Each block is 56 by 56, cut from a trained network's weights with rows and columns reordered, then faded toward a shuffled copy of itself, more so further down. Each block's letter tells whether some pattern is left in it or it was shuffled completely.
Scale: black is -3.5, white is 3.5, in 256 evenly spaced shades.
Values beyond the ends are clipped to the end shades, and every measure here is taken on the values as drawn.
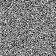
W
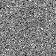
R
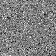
R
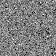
W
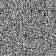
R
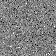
W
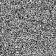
R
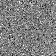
R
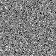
R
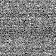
R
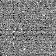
R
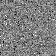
W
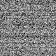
R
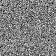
W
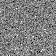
W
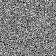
W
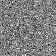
R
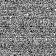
R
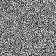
R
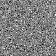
R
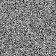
W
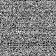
R
